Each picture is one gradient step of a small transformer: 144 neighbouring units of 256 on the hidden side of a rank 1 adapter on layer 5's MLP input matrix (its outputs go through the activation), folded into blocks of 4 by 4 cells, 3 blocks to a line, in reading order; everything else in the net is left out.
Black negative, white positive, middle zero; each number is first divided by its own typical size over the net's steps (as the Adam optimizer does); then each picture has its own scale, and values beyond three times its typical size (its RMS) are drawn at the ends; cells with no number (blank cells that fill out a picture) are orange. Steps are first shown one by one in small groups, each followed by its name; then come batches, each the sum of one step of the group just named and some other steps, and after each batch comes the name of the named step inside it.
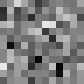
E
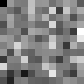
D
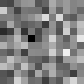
D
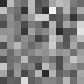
D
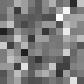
E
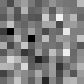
E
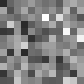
D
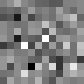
E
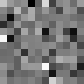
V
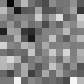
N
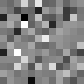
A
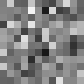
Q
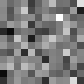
V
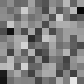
Q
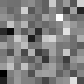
Q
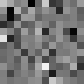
V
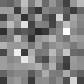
A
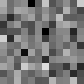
V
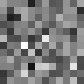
V
